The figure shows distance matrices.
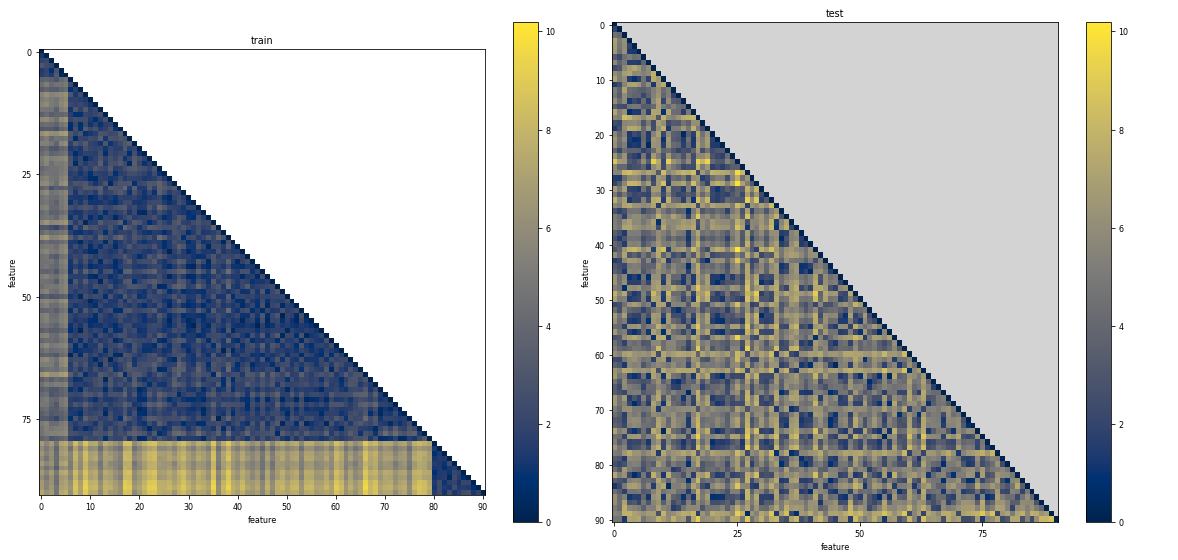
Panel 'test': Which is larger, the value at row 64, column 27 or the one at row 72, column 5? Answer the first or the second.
the first
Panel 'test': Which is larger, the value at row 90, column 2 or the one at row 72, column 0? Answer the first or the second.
the second
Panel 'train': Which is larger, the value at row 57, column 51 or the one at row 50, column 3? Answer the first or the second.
the second
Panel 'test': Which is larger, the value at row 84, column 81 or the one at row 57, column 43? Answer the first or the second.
the first
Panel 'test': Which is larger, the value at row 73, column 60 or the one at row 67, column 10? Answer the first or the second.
the first
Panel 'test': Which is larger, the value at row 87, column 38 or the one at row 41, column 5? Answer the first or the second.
the second
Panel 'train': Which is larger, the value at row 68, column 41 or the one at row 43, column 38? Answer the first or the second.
the second
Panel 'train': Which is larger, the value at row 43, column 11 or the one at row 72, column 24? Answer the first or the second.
the second
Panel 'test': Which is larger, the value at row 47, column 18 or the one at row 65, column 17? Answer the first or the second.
the second
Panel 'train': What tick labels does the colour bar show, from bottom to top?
0, 2, 4, 6, 8, 10
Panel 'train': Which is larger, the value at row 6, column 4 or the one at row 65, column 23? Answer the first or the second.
the first
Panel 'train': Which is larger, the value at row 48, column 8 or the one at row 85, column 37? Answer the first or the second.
the second
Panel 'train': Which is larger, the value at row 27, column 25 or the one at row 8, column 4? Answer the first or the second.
the second
